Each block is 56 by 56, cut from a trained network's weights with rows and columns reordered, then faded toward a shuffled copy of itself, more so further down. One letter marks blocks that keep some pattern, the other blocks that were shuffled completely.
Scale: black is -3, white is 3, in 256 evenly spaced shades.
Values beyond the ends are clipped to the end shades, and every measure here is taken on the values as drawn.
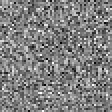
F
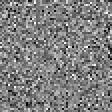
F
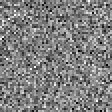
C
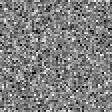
C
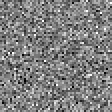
C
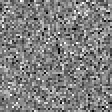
C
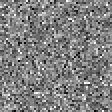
C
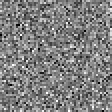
C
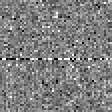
F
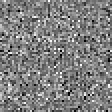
F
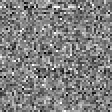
F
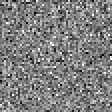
C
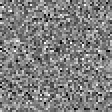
F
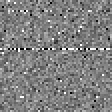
F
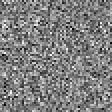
F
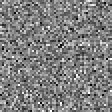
F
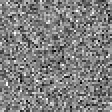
C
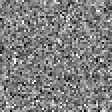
C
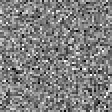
F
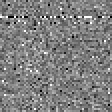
F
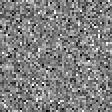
C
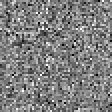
F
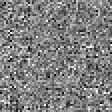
F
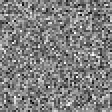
C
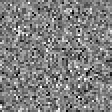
F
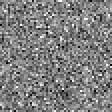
C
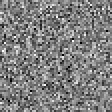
C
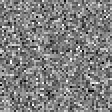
C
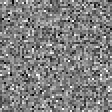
F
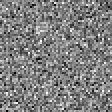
C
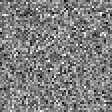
F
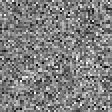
F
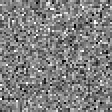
C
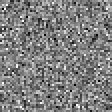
F
